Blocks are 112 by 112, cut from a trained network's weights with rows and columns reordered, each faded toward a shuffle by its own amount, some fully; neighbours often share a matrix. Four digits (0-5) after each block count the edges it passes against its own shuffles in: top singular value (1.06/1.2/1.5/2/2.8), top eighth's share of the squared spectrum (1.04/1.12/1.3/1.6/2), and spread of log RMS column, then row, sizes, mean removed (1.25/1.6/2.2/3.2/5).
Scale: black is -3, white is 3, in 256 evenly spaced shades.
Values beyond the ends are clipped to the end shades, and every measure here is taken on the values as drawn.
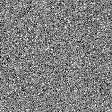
1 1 0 0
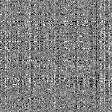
4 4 2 3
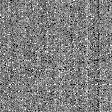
3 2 1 2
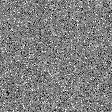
1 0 0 0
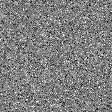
1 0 0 0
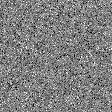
1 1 0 0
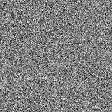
3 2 1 0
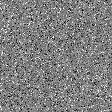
0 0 0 0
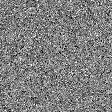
0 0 0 0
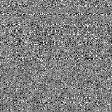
3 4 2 4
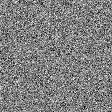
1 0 0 0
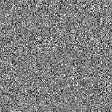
3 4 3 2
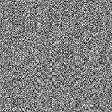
4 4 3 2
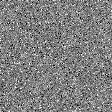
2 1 0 1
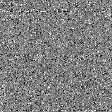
2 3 0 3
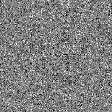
3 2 2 1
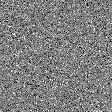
0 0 0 0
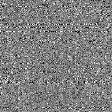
3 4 1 3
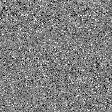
2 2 0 2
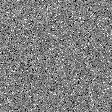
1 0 1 0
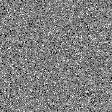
2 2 2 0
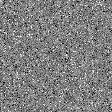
1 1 1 0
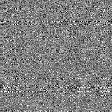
3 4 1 3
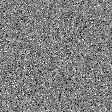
0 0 0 0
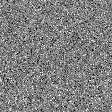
1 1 0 0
